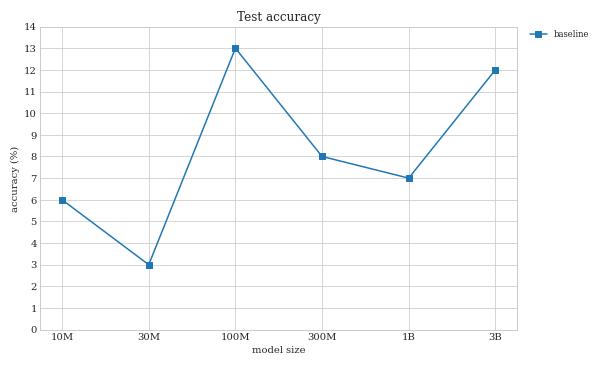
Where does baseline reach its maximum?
100M
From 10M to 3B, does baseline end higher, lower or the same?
higher
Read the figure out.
Title: Test accuracy
x-axis: model size, ticks 10M 30M 100M 300M 1B 3B
y-axis: accuracy (%), ticks 0 1 2 3 4 5 6 7 8 9 10 11 12 13 14
Legend: baseline
Values:
baseline: 6 3 13 8 7 12
